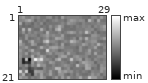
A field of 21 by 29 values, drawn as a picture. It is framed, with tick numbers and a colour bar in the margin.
Roughest part: bottom left. Histogram: heavy tails on both sides. Average level on the scale: 50%. Odd patch: rougher, in the bottom left.
